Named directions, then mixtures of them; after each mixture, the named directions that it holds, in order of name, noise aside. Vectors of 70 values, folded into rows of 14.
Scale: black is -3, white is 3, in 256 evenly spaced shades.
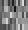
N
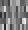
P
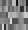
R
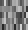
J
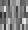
P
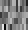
P, R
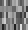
J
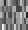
J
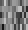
J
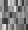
J, N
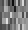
N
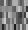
J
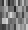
J, N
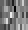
N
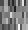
N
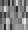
N, P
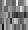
J, R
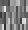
P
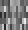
P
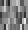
J, P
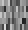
P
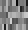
R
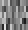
P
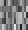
J
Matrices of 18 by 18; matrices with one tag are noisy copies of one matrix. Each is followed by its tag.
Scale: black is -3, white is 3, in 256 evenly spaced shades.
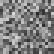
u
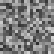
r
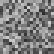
u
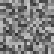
r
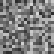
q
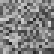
u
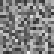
q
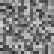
r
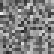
q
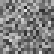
u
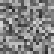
r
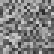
u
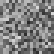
u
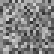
u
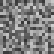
q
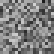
u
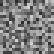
q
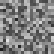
r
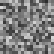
r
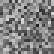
u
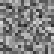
r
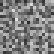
q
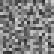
q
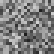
u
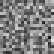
q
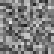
r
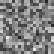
r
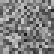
u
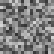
r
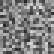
q
